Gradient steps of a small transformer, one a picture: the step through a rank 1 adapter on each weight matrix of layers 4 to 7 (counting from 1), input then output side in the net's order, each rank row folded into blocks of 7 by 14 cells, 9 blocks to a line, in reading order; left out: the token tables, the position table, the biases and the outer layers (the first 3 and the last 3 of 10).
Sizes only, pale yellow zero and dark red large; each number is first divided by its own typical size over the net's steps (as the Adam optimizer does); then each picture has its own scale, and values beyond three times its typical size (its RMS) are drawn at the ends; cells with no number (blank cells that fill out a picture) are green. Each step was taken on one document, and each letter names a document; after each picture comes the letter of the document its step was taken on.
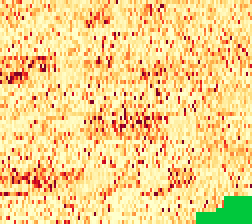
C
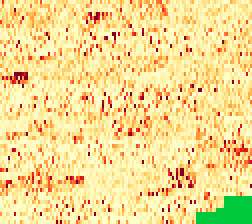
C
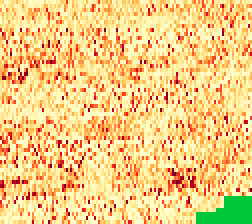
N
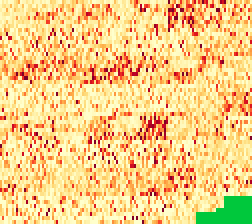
N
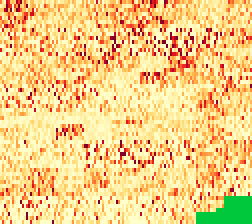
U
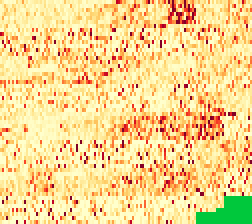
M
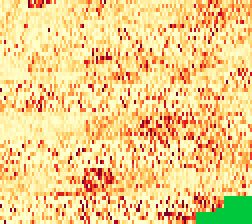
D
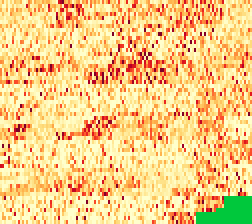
D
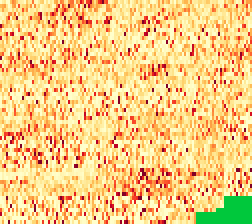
N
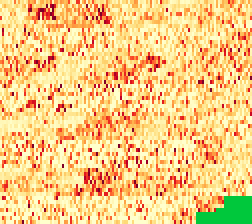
D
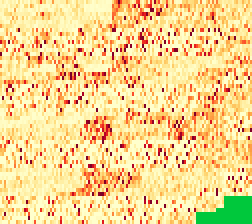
M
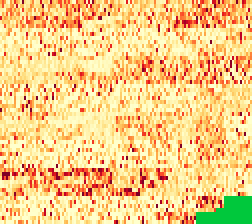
D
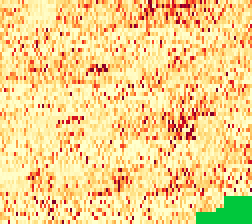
M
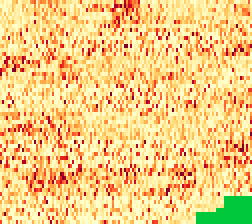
N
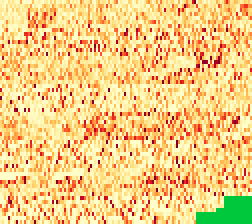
N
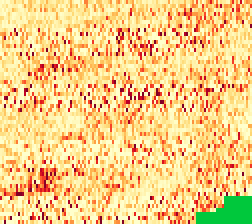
D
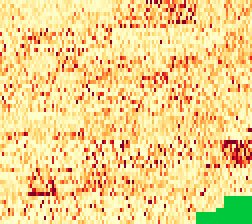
M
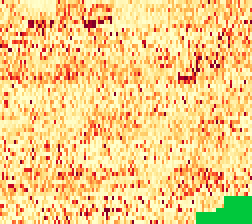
N
